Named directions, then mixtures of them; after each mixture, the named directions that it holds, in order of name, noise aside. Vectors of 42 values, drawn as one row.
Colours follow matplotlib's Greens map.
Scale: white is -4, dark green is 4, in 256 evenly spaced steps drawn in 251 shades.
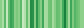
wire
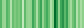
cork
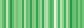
cork, wire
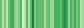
cork, wire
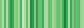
wire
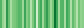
cork, wire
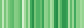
cork, wire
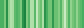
wire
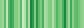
wire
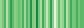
cork, wire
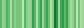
cork
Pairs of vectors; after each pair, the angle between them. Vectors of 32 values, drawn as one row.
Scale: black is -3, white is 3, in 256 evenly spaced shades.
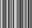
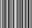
nearly parallel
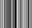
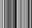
nearly parallel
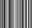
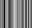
nearly parallel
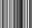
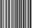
orthogonal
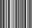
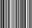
nearly parallel
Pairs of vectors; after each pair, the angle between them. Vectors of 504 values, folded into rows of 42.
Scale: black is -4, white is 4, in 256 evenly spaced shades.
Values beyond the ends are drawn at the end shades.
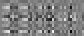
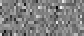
orthogonal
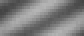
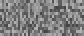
orthogonal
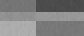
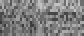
partly opposed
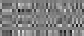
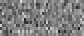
partly aligned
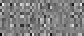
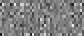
nearly parallel
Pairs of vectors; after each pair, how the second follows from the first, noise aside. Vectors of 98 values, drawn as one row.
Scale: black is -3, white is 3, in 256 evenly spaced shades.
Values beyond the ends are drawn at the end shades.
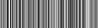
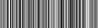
copied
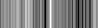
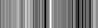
copied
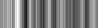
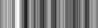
copied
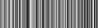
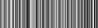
copied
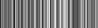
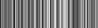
copied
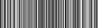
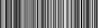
sign-scrambled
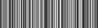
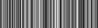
sign-scrambled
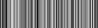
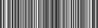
sign-scrambled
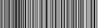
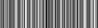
sign-scrambled
